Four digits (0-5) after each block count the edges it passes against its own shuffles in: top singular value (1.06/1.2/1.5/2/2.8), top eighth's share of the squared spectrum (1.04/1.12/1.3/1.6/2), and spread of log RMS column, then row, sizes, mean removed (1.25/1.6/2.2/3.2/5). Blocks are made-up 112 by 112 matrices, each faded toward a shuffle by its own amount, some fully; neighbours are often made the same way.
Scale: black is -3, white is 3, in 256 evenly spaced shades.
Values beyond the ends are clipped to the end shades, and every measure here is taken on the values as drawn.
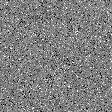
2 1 0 0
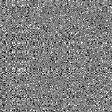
5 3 2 2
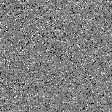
3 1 0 0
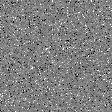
0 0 0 0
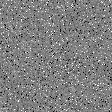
0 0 0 0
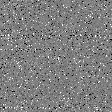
2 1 0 1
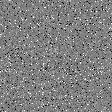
0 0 0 0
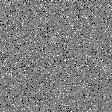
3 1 0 1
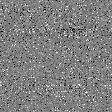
3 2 1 2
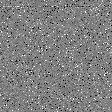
2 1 0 0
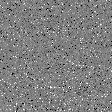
2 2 0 1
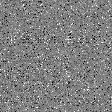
3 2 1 1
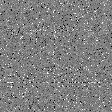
3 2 1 1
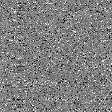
3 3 1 2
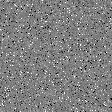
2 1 0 0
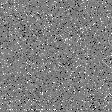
3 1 0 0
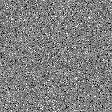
3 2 0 1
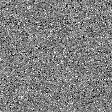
0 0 0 2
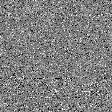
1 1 0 2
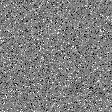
0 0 0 0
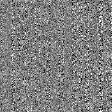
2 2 4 0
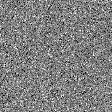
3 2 1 0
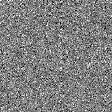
3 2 2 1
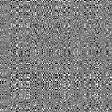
5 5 4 4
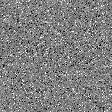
3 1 0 0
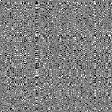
5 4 3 3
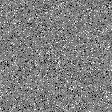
2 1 0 0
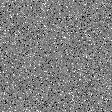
2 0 0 0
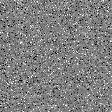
3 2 0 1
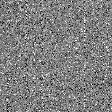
1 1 2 0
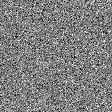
0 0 1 0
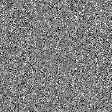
1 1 3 0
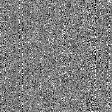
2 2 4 0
